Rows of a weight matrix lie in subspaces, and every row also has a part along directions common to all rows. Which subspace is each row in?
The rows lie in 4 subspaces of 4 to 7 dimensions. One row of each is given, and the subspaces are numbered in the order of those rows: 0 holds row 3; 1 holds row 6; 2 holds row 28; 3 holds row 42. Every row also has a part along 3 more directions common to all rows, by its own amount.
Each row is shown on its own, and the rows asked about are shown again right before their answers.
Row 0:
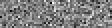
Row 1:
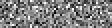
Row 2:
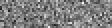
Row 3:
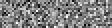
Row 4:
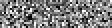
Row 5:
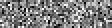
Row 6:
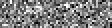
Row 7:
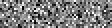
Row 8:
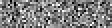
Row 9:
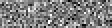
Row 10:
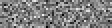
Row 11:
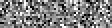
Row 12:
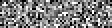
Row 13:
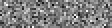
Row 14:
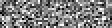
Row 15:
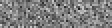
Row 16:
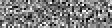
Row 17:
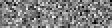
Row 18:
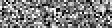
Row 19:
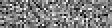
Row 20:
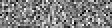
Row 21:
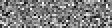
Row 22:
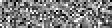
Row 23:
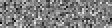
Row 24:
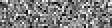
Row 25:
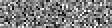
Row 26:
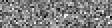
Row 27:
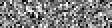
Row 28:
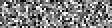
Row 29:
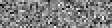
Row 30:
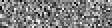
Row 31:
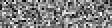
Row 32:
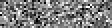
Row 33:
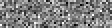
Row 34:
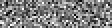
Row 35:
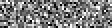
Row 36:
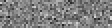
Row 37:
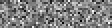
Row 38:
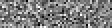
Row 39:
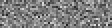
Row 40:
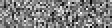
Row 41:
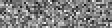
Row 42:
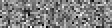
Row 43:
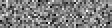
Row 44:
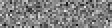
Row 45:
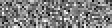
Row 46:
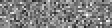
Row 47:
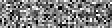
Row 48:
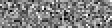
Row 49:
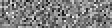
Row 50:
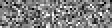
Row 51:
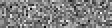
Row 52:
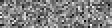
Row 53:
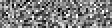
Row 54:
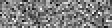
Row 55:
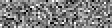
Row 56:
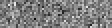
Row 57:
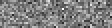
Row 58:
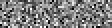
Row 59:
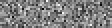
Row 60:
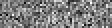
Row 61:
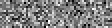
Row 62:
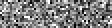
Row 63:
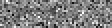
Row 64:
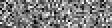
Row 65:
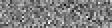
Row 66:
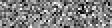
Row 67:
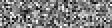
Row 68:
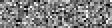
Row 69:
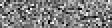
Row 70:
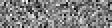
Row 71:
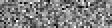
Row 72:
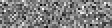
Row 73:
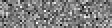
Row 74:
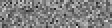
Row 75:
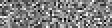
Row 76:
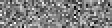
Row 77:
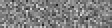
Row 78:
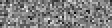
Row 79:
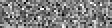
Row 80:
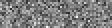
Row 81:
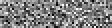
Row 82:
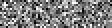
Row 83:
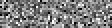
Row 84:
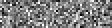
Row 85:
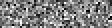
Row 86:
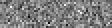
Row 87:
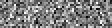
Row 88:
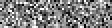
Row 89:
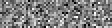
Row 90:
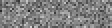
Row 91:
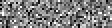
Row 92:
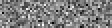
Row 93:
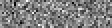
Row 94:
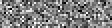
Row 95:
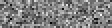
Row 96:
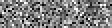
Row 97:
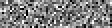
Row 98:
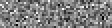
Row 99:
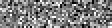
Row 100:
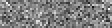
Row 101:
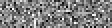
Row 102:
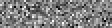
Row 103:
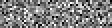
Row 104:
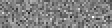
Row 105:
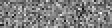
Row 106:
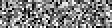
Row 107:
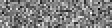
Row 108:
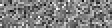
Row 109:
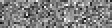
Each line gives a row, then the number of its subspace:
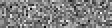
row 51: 1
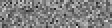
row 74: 1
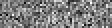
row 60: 0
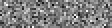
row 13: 3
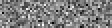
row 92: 0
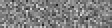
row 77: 1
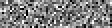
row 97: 1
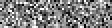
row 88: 2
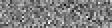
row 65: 1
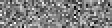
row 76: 3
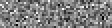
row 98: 2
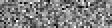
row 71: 2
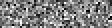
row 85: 2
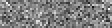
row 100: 2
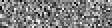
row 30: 3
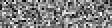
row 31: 2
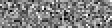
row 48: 2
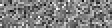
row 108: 1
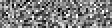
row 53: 0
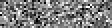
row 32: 2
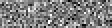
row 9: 1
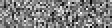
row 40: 0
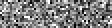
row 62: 2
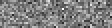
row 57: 2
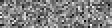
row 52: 2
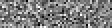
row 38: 1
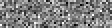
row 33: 1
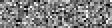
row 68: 2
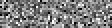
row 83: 0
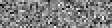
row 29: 2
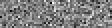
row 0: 1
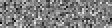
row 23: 2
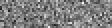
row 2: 2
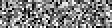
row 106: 3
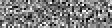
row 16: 1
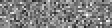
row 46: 2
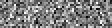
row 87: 1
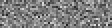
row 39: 3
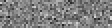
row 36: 2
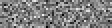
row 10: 2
